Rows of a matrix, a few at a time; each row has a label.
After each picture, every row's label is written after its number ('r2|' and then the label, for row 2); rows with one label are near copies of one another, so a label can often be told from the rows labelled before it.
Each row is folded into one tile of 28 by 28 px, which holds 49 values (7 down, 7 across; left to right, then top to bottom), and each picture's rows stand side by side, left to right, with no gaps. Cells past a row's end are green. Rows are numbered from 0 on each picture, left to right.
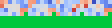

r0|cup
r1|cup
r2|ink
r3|cup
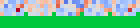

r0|ink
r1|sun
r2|cup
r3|cup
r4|ink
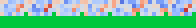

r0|ink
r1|ink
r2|ink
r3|ink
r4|cup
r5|cup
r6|ink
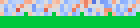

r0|ink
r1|ink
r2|ink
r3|cup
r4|ink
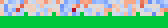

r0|ink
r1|sun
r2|ink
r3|cup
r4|sun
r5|cup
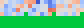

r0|ink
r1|cup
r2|sun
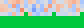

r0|sun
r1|ink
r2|sun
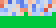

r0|cup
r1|ink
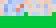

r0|ink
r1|sun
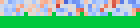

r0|ink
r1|sun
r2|cup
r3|ink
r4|cup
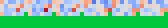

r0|ink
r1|ink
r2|ink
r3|cup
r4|cup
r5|cup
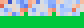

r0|cup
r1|cup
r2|ink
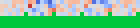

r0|sun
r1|cup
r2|sun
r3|cup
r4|sun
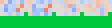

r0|ink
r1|ink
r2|sun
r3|sun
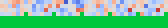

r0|sun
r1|ink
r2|cup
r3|sun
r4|ink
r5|ink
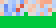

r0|ink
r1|sun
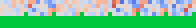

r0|sun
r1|cup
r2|sun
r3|sun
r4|cup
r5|cup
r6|ink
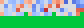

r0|ink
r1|ink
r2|cup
